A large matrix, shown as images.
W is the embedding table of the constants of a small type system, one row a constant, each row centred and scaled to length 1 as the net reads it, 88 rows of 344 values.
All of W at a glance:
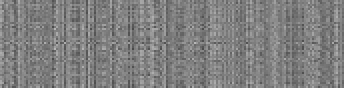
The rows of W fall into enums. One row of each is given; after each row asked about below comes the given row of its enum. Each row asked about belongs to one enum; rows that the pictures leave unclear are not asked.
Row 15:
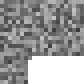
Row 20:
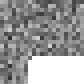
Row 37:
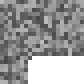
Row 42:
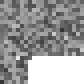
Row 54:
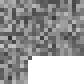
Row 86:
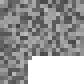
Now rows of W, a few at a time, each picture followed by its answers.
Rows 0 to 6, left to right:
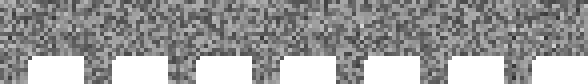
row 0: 54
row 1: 86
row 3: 54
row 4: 42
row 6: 20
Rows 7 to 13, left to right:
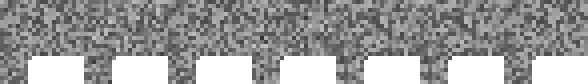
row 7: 86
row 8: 15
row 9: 86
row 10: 54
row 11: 37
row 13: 86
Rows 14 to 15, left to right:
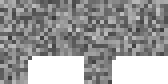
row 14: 54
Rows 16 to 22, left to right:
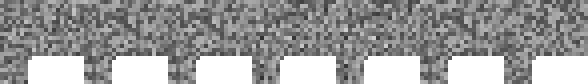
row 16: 15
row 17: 37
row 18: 37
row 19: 20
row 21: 37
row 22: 86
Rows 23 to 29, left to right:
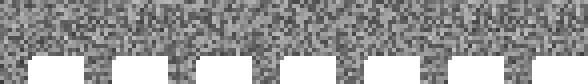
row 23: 42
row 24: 15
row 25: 37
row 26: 86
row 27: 86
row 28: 15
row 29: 15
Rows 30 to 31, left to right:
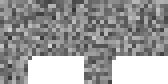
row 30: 20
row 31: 15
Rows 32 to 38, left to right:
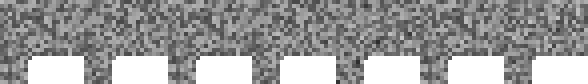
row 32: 37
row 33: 86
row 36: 42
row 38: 15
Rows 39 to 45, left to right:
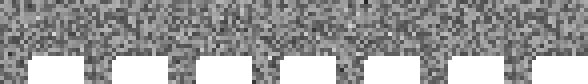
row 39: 42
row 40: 37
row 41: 15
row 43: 42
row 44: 86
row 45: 37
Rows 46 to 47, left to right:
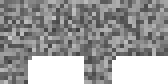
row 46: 15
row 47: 37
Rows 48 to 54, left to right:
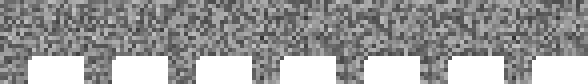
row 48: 15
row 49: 15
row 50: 86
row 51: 54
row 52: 37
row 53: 37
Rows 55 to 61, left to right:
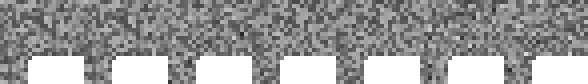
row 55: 37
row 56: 37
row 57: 42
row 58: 86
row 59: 86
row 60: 20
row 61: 42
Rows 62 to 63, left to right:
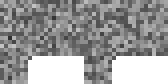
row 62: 54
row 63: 37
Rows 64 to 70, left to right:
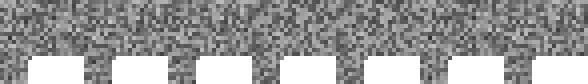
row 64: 54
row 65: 15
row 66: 15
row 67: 86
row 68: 86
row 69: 54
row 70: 15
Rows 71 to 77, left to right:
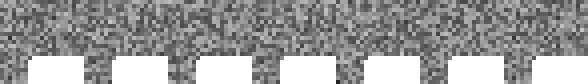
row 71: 54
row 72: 15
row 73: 37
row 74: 15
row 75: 42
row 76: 86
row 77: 54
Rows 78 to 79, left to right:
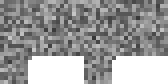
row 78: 15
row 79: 54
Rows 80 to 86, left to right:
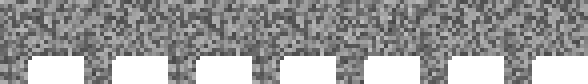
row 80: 37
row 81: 86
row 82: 37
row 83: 37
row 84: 15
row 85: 86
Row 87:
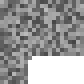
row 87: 86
